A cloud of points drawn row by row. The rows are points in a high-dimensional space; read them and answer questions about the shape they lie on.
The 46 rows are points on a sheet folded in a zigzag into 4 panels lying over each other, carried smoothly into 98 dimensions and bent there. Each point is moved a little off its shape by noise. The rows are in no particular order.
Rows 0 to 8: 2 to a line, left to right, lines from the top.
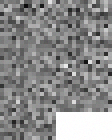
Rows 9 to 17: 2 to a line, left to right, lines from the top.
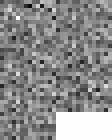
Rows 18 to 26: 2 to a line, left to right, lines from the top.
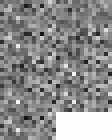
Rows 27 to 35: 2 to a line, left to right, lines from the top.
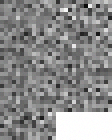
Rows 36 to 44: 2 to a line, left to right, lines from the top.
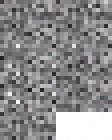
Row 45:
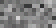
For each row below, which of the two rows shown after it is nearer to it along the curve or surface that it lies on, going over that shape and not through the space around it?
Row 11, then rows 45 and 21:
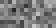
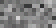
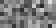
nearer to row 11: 45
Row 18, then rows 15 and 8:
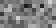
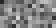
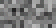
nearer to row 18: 8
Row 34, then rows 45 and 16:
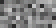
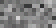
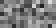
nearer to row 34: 45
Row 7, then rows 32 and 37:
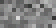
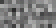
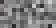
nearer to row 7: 32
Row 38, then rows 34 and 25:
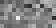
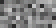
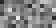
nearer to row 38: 25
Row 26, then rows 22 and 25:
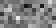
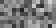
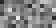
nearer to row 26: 22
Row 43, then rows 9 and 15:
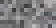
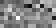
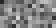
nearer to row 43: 9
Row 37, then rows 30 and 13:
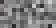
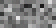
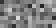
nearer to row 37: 30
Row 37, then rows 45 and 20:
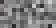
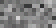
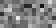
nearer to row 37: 20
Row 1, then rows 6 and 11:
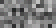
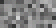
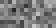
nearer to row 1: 11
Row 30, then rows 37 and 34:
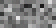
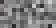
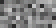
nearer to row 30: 37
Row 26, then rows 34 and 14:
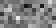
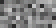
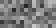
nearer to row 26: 14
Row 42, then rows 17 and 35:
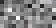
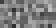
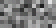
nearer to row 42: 17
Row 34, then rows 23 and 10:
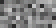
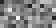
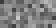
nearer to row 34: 23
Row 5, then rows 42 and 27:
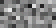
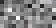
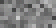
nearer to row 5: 42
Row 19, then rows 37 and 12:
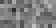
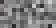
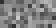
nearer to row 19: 12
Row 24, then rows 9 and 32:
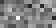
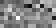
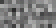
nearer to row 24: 9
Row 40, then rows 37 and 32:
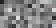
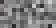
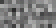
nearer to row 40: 32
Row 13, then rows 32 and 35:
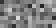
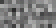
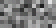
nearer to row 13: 32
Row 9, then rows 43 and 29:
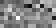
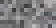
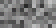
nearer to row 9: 43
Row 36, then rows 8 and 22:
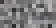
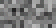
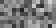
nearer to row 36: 8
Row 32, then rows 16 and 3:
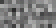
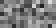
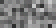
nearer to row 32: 3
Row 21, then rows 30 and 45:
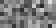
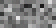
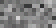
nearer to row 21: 30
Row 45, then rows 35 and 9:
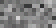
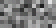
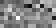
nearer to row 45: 9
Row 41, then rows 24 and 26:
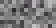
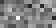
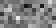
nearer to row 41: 26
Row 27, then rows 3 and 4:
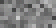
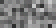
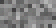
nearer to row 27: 4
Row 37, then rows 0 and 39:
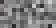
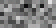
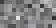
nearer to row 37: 0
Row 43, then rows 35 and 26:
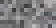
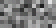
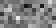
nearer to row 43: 26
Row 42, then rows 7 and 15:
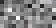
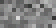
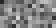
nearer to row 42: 15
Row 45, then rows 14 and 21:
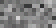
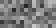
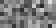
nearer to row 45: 14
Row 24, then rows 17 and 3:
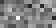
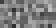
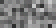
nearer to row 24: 17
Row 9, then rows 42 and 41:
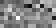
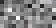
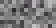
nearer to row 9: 42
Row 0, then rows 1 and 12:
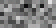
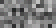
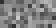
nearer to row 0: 1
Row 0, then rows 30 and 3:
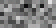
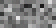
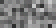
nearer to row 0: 30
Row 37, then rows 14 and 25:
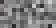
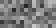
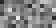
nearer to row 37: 14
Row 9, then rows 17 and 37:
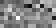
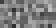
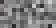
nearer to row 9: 17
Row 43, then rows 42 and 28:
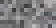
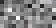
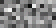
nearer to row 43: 42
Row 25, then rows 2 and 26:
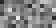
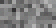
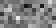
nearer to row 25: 2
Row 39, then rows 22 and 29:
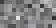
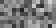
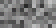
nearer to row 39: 29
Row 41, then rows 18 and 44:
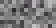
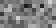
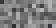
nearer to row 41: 18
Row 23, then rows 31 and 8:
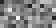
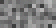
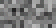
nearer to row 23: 31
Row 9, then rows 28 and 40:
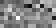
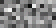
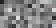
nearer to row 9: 40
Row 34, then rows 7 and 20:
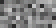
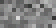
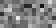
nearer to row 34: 7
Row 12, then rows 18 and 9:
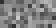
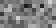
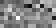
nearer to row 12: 9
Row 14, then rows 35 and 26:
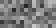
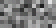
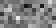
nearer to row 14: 26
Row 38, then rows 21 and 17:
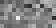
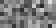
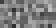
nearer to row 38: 17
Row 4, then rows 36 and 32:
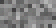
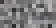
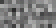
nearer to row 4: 32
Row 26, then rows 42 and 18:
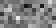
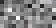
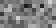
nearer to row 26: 18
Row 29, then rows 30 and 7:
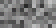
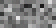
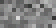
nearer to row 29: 30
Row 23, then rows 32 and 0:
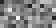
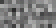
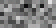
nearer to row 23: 32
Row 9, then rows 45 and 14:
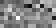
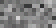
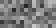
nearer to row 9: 45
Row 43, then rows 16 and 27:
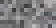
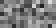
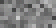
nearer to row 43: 27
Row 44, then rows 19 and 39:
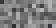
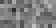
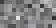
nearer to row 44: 39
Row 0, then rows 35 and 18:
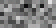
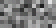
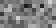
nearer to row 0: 35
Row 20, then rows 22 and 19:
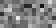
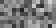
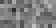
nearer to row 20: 22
